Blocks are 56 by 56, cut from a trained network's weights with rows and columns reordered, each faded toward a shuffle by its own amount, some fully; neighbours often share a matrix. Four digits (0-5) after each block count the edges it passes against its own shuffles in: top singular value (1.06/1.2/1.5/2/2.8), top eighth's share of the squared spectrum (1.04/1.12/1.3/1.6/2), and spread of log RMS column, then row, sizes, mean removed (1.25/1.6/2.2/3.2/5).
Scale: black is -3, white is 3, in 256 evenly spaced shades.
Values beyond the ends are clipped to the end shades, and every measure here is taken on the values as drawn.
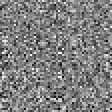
4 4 2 2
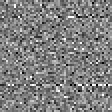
3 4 1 2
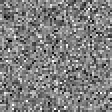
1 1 0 0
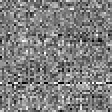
4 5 2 2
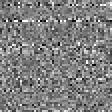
3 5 1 3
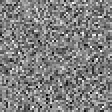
3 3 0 0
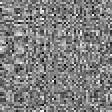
4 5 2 2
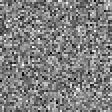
2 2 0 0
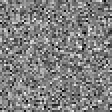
3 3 0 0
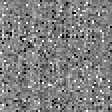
2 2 0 1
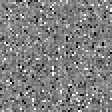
0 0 0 0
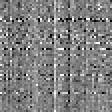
3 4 1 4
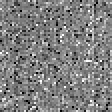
1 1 0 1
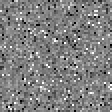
0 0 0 0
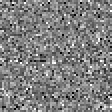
2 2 0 1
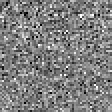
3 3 1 1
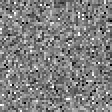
0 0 0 0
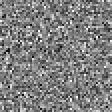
2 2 0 0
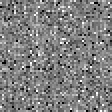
1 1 0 1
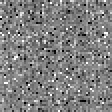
2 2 0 1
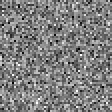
0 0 0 0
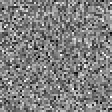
1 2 0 0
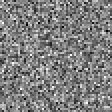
2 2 0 0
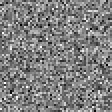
0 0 0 0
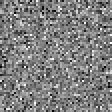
2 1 0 0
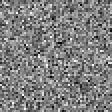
1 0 0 0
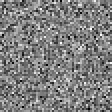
2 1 0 0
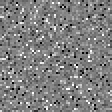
0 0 0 0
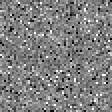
0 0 0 0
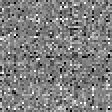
3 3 2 1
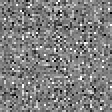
2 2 2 0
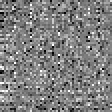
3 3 3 0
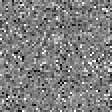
2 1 1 0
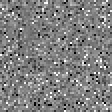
1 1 1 0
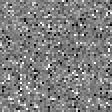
1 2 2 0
